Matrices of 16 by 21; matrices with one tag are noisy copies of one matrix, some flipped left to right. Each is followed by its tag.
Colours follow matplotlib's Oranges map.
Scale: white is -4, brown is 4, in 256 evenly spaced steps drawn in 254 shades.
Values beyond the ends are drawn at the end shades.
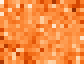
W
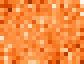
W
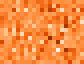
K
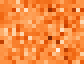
K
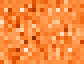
K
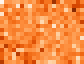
W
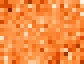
W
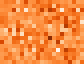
K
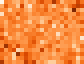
W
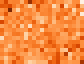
W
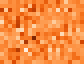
K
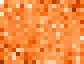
W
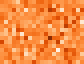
K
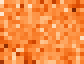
W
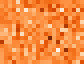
K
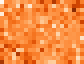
W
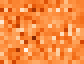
K
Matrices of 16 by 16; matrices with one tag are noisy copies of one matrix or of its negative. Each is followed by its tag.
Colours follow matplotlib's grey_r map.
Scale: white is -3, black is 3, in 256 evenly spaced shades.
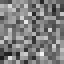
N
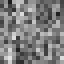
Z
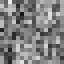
Z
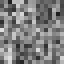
Z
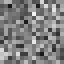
N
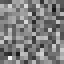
N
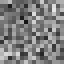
N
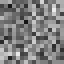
N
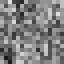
Z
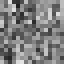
Z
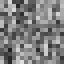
Z
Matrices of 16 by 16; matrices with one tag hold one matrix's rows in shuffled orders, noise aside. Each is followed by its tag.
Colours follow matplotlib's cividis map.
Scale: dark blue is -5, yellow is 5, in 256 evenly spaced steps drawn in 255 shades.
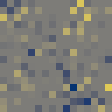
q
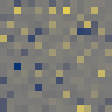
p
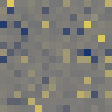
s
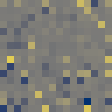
s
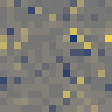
q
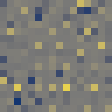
p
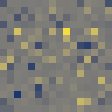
p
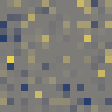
s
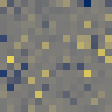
s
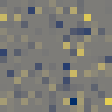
q
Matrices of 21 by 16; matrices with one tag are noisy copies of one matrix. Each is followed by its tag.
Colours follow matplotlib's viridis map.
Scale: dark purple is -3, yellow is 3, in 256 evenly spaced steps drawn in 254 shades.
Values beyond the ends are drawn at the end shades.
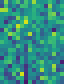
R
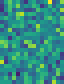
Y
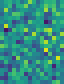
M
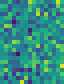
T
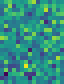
M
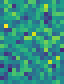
M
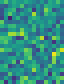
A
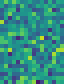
A
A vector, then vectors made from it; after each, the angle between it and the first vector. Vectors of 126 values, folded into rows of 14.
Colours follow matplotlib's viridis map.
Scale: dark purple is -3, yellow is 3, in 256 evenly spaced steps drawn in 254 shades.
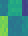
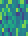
orthogonal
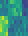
nearly parallel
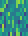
orthogonal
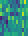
partly opposed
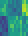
nearly opposite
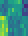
nearly parallel
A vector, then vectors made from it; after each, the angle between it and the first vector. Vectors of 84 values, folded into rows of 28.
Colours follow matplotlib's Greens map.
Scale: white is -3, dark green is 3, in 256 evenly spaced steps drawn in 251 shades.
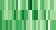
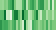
partly aligned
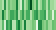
partly aligned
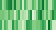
partly opposed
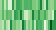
orthogonal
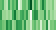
nearly parallel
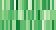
orthogonal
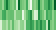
nearly opposite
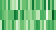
orthogonal
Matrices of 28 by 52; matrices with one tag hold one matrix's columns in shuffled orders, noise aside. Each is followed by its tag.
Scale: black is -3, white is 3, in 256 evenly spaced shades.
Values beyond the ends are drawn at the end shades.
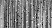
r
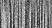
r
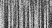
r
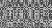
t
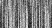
r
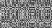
t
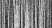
r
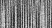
r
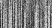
r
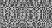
t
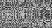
t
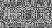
t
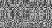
t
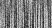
r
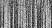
r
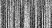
r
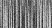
r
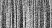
r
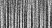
r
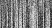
r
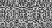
t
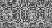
t
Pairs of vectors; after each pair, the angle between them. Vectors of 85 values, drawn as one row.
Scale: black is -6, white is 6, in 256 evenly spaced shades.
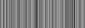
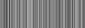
partly aligned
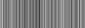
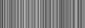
nearly opposite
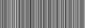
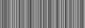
nearly parallel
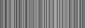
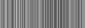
nearly opposite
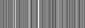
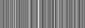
nearly parallel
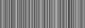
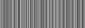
orthogonal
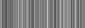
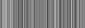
nearly opposite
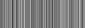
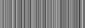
nearly opposite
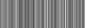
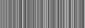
partly aligned
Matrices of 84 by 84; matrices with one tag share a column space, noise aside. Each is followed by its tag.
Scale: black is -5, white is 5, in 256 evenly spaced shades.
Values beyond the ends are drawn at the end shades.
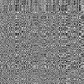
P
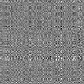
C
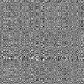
C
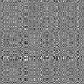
C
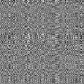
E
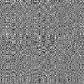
E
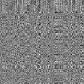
P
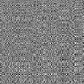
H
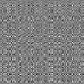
H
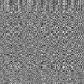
P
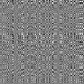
E
